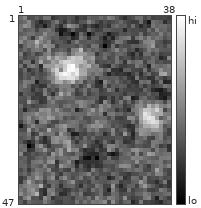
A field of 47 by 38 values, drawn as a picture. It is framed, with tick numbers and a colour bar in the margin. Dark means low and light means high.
Odd rows or columns: none. Bumps: two. Grain: blotchy. Mirror symmetry: none. Slope: none.
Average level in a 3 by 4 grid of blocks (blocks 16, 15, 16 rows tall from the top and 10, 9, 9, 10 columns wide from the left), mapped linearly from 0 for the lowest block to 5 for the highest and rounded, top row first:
3501 / 2314 / 2112
